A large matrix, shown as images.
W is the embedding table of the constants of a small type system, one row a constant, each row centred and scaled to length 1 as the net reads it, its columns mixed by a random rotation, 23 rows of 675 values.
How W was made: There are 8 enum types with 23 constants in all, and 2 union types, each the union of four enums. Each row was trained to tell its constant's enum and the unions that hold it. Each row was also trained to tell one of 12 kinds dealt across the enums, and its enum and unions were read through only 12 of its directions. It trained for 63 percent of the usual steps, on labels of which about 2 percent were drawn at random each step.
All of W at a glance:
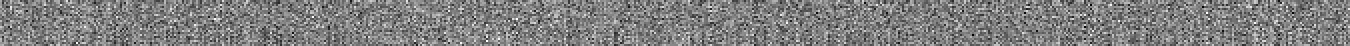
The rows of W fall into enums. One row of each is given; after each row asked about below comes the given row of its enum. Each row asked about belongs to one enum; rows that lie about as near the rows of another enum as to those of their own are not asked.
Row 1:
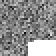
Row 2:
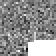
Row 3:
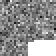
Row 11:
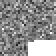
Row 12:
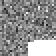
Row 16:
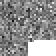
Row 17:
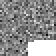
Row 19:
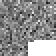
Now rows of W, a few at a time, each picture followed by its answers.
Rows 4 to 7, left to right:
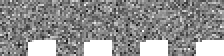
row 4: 2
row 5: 3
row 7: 12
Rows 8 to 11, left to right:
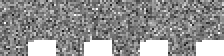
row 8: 1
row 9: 2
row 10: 3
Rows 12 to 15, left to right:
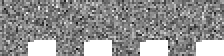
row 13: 19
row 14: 17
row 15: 2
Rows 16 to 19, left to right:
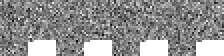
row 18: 16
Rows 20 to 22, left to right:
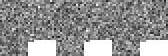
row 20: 17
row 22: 17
